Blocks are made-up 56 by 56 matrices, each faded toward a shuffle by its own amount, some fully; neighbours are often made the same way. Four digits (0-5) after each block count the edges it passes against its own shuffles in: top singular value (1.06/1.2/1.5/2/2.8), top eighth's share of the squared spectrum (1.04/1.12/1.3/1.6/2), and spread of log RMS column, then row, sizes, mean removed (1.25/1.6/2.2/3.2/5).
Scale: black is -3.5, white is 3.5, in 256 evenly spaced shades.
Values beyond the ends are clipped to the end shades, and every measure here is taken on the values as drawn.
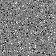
0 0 0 0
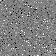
0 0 0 0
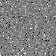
1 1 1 0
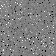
1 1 0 0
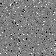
1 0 0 0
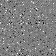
2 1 0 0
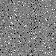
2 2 1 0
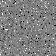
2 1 0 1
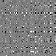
4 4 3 3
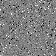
1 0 0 0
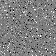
0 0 0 0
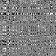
4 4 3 3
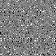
4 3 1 2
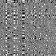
4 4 3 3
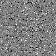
2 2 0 1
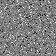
0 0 0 0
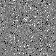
1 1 2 0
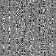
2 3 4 0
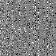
2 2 3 0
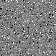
0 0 0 0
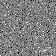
1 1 0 0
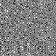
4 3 1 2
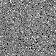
1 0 0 0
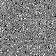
2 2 0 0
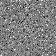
2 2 0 0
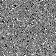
2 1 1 0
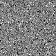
0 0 0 1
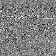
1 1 0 3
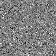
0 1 0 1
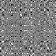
4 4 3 3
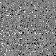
3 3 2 2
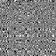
4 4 2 3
